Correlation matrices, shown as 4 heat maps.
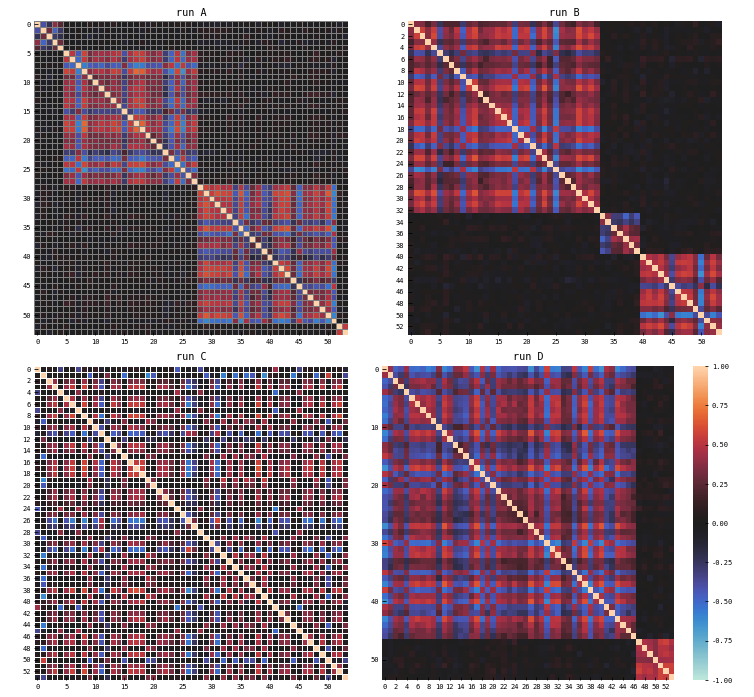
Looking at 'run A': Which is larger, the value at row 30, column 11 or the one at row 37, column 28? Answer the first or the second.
the second
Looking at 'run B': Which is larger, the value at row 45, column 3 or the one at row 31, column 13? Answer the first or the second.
the second
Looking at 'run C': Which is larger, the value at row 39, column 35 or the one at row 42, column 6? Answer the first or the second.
the second
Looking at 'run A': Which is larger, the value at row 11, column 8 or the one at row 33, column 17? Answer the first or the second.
the first
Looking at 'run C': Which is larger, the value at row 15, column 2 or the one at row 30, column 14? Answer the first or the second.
the second
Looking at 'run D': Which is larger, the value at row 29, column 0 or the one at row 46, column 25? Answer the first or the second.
the second
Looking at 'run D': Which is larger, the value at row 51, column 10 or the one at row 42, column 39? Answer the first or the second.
the first
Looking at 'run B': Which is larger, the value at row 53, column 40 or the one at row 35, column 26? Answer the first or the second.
the first
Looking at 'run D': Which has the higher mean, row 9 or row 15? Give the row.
9
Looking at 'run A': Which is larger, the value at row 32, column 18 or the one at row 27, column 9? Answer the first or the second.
the second
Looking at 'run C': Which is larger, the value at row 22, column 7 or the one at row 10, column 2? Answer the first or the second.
the second
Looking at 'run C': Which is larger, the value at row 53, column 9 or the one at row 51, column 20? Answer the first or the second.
the first
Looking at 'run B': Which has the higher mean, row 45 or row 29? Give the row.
29
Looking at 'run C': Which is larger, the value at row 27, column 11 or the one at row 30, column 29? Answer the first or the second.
the first
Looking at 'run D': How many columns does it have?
54
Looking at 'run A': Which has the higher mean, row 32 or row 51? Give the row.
32
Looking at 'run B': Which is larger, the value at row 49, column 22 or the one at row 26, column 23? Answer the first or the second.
the second
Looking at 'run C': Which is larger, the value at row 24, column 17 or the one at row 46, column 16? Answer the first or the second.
the second
